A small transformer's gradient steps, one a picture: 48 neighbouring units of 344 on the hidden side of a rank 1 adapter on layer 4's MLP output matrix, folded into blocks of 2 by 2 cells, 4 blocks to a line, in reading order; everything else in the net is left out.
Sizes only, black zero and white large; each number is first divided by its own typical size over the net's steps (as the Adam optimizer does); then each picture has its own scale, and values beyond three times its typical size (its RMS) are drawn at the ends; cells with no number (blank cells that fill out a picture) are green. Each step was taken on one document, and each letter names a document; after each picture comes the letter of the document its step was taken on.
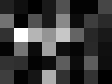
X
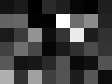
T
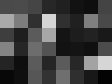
X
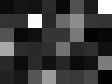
T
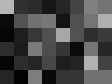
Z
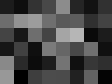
X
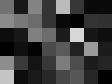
X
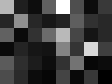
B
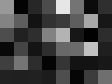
B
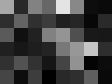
B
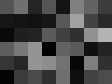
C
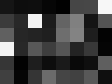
T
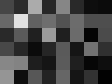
X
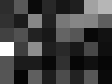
T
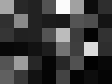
B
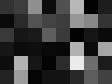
B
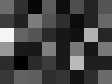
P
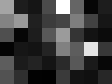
B
